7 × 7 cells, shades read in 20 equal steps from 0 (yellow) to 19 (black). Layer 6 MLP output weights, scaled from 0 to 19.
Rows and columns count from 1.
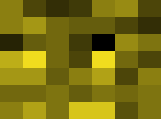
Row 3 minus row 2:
8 5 0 3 8 -6 -6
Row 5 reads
6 6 11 8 5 13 8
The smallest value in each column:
4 0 9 2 0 7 8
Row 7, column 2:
5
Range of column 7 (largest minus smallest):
7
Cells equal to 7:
2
